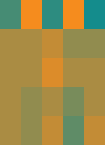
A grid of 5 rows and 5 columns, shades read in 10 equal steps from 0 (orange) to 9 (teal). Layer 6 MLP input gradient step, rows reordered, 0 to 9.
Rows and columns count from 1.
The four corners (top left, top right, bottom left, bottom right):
7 9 3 2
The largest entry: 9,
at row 1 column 5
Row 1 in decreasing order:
9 8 7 0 0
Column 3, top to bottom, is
8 2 1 3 2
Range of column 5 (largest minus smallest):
7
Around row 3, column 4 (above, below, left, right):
4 5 1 3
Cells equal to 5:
1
